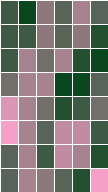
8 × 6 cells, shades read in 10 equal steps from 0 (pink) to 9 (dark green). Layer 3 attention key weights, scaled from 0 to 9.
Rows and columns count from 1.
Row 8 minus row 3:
-1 0 -1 3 0 -9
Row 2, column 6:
8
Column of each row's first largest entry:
2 6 6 4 4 6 6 5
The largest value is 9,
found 4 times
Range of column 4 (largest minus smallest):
7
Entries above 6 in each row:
2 3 3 2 2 1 2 1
